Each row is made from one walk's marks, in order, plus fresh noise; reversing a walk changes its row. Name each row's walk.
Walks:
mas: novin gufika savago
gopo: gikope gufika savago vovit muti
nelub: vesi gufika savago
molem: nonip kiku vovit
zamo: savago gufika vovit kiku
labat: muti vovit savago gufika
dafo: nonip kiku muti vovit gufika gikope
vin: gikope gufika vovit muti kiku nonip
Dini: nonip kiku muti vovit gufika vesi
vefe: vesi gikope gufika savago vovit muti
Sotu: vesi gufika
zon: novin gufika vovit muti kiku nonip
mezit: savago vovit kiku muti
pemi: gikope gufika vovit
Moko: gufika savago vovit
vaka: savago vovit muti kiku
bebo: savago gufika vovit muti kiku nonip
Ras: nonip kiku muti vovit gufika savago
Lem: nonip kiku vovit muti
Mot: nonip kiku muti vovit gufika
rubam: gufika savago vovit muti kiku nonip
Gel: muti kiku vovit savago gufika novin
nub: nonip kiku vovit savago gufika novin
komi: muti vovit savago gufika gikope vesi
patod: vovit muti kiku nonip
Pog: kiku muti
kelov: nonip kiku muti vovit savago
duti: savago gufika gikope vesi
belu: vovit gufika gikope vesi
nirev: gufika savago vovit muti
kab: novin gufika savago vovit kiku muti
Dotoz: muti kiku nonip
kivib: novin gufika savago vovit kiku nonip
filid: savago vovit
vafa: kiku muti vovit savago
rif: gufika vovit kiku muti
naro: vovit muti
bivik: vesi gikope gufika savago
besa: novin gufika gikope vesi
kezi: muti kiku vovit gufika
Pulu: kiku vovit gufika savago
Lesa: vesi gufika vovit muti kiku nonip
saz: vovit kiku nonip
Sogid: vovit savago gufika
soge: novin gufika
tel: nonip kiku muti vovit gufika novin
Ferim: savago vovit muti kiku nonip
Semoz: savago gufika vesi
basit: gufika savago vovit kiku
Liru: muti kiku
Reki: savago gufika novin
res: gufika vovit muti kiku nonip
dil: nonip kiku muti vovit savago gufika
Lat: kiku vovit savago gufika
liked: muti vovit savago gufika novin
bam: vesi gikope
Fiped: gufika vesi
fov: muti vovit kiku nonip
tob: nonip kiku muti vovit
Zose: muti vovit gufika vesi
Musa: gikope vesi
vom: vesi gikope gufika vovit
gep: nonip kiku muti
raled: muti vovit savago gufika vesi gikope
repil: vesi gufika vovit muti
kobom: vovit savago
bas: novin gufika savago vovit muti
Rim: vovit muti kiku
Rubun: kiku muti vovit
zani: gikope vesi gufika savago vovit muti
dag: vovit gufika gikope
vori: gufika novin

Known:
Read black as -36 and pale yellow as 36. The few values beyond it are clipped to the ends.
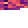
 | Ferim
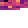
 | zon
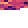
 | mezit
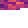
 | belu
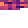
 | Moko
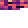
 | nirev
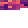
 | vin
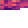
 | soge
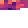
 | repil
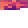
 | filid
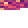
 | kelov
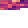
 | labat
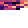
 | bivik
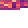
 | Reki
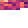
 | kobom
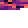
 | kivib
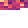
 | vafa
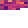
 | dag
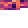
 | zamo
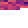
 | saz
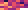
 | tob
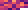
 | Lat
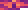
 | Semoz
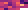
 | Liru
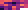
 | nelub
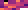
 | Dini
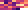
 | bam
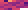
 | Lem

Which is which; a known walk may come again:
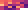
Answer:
pemi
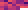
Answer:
saz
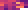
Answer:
Musa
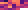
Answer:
bebo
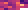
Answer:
Liru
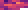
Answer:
besa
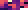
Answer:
gopo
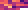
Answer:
liked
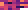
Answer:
Moko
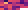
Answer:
fov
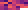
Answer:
patod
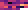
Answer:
basit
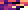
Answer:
vefe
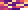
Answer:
vom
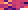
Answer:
mezit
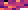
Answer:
Dini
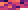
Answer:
res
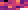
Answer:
zon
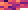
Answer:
rif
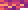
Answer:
Rubun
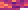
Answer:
vori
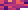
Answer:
dag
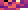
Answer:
dafo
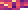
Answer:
Reki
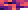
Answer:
mas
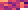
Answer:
kobom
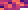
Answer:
komi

